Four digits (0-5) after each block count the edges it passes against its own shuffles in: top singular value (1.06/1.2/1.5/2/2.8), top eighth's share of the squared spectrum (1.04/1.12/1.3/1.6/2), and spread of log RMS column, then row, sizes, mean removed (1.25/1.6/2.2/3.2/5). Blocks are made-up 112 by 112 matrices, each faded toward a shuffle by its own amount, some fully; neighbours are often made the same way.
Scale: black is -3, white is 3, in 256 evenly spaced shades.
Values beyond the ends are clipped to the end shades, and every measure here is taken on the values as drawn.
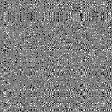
5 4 3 3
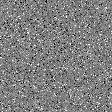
2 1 0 0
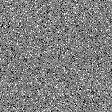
3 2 0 0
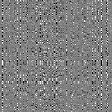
5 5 4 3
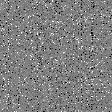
3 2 2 1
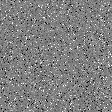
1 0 0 0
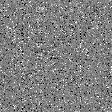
3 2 1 0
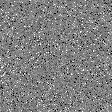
0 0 0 0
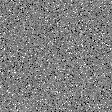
0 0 0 0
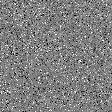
0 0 0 1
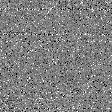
1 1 0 2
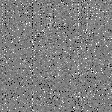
4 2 2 1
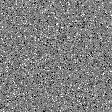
1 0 0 0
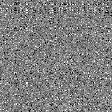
4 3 1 2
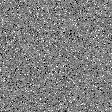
1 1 0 0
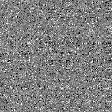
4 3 1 2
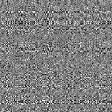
5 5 3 4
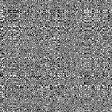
5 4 3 4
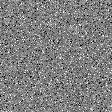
2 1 0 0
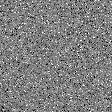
1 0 0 0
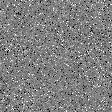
0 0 0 0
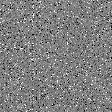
2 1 1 0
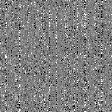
4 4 4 1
